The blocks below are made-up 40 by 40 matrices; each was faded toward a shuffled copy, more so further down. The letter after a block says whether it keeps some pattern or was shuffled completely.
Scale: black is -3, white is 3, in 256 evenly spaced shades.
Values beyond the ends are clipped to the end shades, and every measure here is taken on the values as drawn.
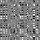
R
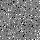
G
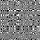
R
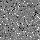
G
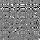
R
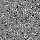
G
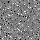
G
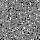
G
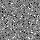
G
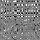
R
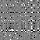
R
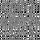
R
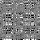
R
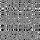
R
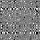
R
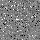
G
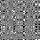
R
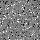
G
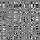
R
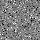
G
